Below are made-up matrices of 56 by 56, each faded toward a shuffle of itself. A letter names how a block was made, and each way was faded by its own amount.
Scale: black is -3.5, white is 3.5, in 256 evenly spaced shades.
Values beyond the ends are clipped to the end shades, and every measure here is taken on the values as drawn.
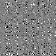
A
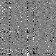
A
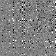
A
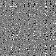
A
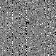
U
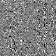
U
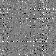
A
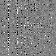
A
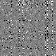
A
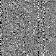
U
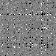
A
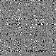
A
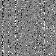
U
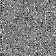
U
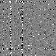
A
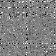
A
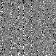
U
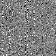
U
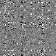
A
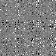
A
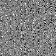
U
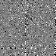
A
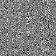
U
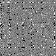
A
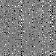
A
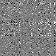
A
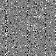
U
